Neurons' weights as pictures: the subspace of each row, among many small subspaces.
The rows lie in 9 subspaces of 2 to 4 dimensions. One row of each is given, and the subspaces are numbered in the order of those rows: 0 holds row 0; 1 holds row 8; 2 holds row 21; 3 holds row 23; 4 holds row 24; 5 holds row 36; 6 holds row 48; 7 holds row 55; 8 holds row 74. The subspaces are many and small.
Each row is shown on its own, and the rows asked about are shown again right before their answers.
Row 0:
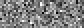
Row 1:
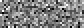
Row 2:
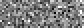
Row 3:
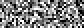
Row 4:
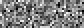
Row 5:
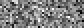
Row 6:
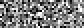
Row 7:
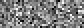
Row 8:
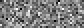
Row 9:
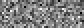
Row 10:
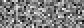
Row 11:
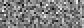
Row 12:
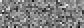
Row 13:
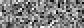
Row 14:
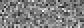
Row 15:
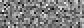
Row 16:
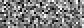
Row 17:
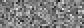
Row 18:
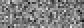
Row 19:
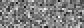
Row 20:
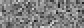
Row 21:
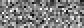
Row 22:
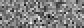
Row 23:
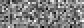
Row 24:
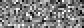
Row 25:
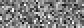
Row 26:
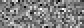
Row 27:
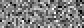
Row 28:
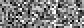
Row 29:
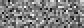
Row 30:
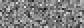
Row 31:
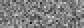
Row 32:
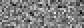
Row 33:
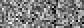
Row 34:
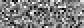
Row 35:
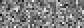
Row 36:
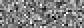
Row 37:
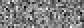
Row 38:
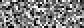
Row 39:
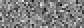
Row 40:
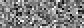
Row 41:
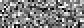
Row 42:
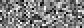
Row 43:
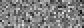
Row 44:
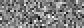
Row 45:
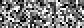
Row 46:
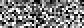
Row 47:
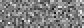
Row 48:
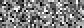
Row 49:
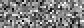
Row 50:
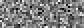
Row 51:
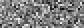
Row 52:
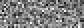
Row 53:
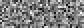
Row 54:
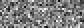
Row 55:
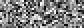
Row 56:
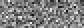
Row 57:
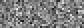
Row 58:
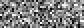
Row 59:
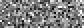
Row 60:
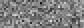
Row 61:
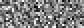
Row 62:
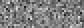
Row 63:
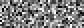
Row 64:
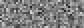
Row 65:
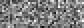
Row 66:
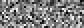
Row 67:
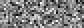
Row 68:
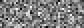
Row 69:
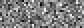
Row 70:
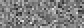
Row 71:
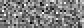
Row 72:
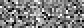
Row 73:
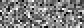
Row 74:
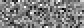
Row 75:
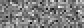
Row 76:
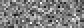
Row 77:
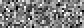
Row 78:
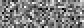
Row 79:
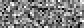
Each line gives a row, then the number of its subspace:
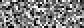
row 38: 5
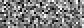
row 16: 6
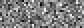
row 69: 0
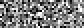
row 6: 1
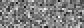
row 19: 7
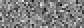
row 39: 0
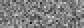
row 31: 5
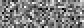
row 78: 2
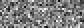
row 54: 7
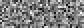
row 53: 1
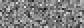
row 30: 7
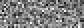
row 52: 0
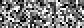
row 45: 6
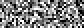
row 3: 4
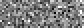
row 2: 4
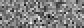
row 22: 5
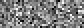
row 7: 8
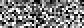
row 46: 2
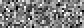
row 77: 3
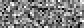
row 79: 7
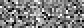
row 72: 2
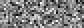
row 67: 7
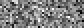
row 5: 2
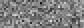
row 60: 5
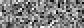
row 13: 3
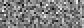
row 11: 6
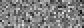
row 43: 4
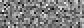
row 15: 6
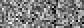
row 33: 1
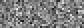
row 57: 8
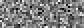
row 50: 1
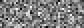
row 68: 1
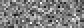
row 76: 5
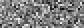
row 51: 1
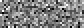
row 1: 6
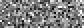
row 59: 4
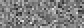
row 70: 8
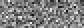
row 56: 2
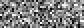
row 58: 5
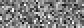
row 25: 5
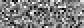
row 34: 8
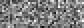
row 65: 3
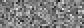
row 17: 8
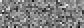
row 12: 6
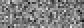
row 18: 3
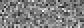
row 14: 0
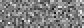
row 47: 4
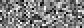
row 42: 7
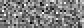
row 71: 0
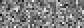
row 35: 6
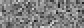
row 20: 3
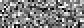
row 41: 0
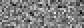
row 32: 1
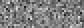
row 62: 3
